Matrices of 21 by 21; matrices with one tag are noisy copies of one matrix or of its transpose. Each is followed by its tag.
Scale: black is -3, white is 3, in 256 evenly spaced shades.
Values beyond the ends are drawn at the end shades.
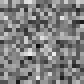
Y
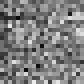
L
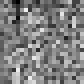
L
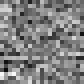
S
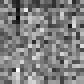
L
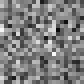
Y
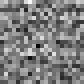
Y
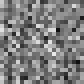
Y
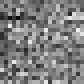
L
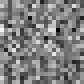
Y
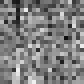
L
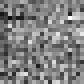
L
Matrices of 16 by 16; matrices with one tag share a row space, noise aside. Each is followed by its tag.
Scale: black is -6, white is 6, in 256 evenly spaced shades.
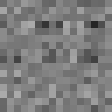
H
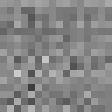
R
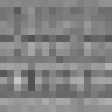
R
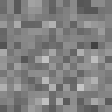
H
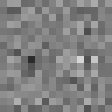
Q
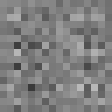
Q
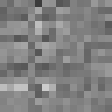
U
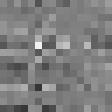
U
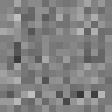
Q
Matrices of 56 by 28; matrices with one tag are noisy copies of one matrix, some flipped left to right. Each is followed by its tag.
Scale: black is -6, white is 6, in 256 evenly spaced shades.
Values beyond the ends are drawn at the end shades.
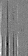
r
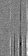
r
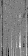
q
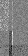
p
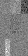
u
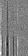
r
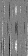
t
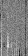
q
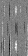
t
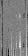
q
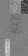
u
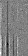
r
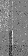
p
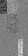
u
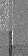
p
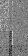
p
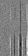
r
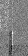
p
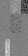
u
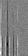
r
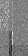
p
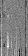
q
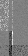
p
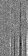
r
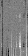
q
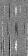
t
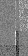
p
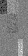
u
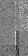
p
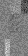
u
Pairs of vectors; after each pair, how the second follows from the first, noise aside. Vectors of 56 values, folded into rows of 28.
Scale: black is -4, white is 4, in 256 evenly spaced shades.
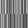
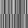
shuffled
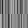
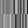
shuffled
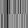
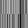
reversed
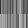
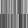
negated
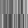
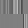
partly zeroed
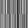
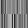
shuffled
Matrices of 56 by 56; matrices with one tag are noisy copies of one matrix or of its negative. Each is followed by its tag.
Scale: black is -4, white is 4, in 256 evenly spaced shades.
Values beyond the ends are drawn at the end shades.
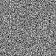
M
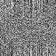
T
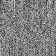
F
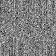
F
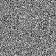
M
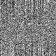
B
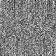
F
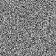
M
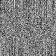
F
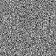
M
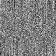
F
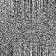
T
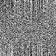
T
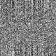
B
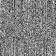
F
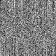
F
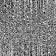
T
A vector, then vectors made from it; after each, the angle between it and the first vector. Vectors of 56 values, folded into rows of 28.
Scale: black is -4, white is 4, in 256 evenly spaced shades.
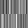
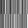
orthogonal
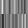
partly opposed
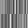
partly opposed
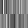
orthogonal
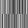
partly opposed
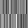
nearly parallel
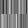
nearly parallel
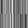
orthogonal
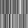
partly aligned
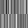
nearly parallel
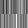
nearly parallel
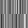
partly opposed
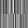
partly aligned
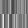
partly aligned
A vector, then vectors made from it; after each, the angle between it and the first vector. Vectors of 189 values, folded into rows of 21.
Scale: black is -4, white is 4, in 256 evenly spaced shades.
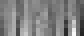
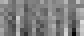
nearly opposite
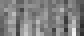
nearly parallel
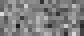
partly aligned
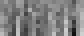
nearly opposite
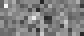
orthogonal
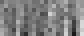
nearly opposite
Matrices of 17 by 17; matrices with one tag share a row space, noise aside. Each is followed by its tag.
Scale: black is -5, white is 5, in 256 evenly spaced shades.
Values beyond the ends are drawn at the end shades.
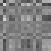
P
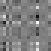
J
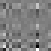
J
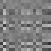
P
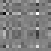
J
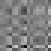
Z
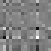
J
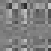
Z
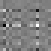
J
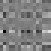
P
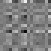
Z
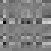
P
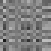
P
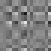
Z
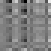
Z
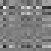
P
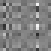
J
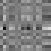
P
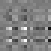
Z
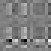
Z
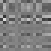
P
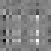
J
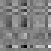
Z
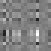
J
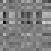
P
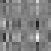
J
